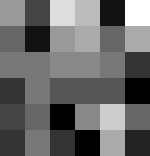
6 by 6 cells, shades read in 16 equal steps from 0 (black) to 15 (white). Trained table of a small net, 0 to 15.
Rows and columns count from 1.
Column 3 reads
13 9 8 5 0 3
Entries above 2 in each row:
5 5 6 5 5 4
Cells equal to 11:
1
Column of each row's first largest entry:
6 4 3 2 5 5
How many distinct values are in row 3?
3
